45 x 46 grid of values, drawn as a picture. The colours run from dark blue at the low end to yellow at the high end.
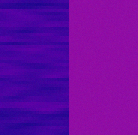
The table splits into one row of 2 panels. Panel 1,1: very low, streaked across, faint in contrast. Panel 1,2: low, flat.
